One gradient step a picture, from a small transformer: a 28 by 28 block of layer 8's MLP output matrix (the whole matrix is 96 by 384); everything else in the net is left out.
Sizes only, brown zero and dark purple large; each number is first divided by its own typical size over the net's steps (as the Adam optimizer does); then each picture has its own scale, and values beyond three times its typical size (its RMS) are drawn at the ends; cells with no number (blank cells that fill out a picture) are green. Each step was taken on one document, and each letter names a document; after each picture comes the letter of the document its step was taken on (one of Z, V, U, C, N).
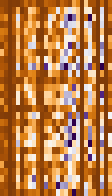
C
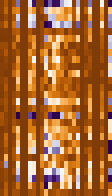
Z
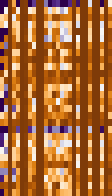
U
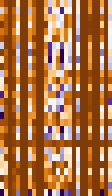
U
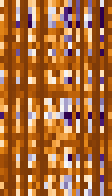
C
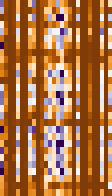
U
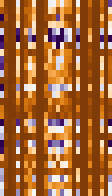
U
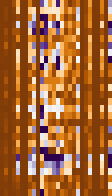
Z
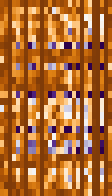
C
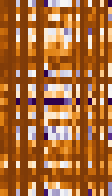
Z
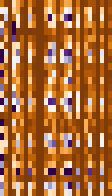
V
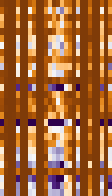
U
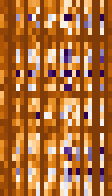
C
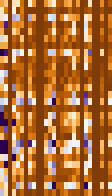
V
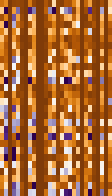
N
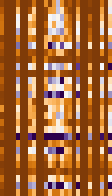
U
